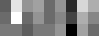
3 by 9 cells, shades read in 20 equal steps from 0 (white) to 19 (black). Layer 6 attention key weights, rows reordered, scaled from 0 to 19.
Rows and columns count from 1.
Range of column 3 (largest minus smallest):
4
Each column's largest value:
12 10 12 10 11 9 19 7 11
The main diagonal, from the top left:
12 0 12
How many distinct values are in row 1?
8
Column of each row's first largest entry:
7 7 7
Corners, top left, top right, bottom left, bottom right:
12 6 10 11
